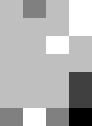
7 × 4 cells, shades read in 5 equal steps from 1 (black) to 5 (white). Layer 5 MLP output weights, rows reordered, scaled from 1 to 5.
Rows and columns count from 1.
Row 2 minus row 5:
0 0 0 3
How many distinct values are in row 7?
3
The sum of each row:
16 17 17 16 14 14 12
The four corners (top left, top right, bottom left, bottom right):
4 5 3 1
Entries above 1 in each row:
4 4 4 4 4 4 3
